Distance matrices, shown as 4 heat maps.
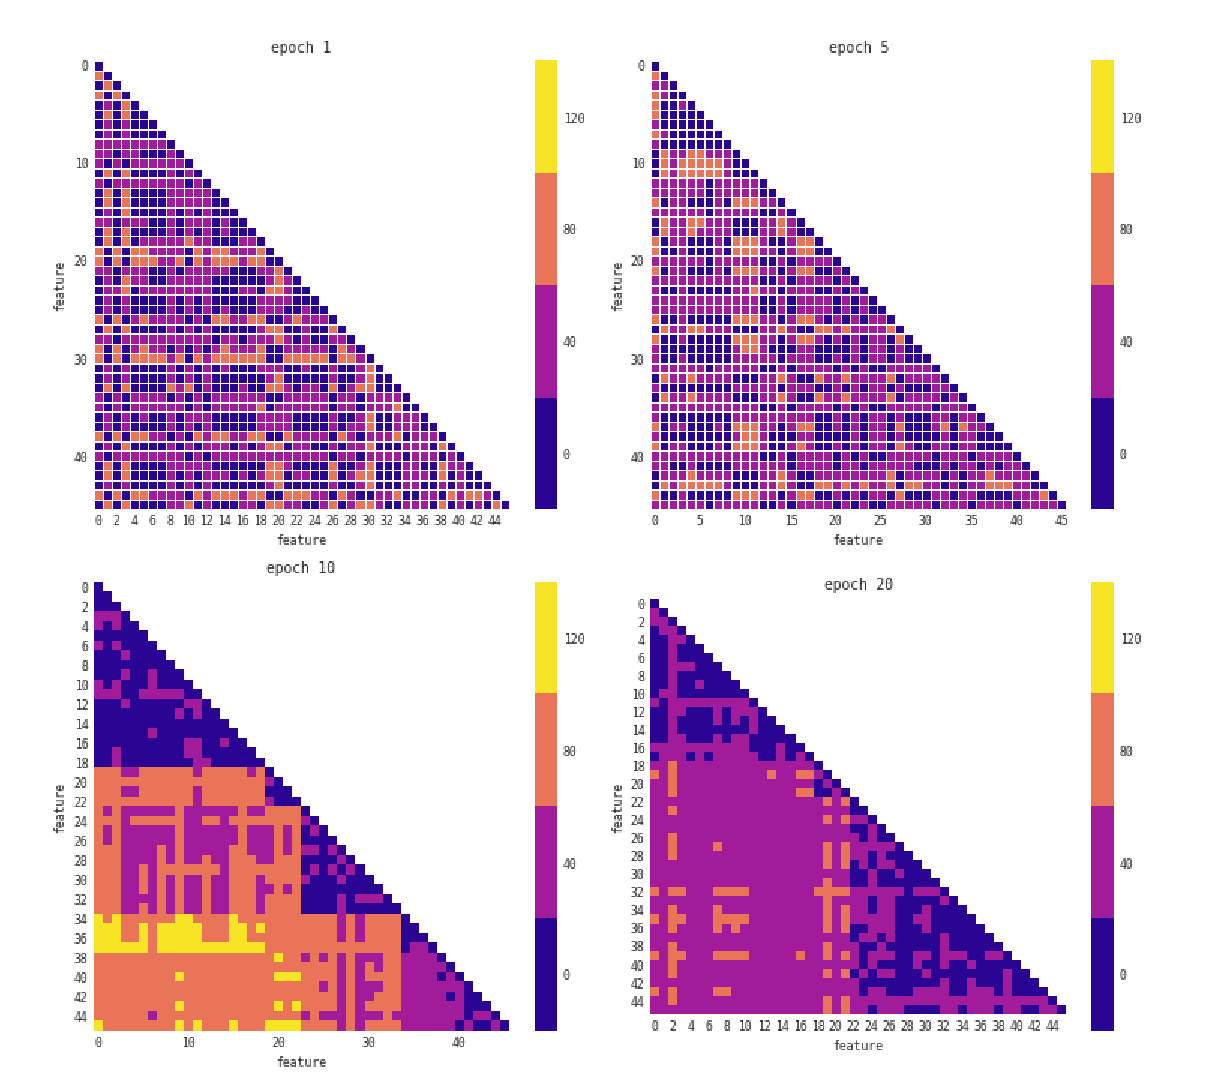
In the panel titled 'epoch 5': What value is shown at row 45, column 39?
40
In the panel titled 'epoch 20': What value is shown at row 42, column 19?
40
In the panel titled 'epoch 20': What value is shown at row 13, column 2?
40
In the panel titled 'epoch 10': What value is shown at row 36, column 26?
80
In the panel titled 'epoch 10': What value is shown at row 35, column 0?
120
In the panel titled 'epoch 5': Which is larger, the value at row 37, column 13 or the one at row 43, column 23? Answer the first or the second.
the second
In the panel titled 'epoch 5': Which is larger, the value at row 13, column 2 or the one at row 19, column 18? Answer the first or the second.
the first
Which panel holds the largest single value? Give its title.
epoch 10
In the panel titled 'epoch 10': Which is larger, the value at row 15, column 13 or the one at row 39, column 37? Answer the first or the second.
the second
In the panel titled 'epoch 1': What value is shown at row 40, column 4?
40
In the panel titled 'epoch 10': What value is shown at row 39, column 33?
80
